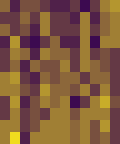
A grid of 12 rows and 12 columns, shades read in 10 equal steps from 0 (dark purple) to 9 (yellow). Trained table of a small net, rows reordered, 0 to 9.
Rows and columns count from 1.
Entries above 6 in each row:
0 0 0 0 0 0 0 0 1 0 0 1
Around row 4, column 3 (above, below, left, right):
3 4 6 0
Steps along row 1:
down up same down down same up down up up up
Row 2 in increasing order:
1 1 2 2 2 2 2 4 4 5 5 5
